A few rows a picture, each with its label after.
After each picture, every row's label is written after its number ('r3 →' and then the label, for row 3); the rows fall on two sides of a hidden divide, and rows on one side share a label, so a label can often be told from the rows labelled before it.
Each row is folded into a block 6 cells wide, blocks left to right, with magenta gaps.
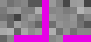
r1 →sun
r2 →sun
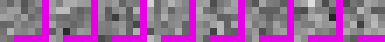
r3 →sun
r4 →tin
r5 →sun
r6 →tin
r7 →sun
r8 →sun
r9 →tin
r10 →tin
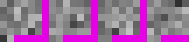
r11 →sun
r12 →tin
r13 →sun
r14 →sun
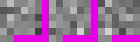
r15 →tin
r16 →tin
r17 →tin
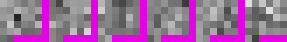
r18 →tin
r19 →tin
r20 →sun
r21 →sun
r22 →tin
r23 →tin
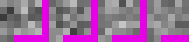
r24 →tin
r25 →tin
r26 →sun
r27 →sun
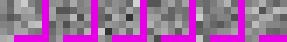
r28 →tin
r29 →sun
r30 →sun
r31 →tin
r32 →tin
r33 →sun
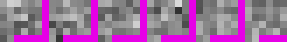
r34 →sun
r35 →tin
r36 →sun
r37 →tin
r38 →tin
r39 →sun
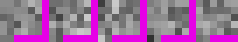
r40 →tin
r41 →sun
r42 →tin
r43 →sun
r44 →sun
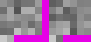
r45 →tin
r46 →tin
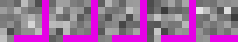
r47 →tin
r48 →sun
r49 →sun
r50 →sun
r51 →sun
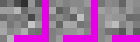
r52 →sun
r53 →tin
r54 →sun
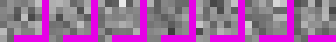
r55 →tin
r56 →tin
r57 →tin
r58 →tin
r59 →sun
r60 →tin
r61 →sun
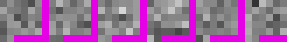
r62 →sun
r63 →sun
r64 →tin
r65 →tin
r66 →sun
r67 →sun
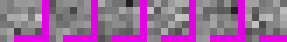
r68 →sun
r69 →sun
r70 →sun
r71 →tin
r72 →sun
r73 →sun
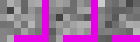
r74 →sun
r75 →sun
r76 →sun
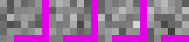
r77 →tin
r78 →sun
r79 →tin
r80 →tin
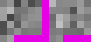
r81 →sun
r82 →sun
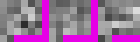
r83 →tin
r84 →tin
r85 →sun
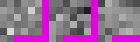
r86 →sun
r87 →tin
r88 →sun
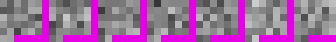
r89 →sun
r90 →sun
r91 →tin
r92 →tin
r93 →sun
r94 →sun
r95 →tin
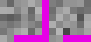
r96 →tin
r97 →sun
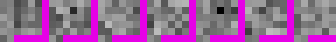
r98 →sun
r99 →sun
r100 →sun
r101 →sun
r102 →sun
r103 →sun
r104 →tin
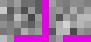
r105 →sun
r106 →tin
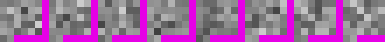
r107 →sun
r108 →tin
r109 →tin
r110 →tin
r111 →sun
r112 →tin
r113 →sun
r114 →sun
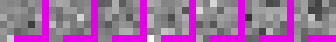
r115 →sun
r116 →tin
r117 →sun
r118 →tin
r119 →tin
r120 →sun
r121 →sun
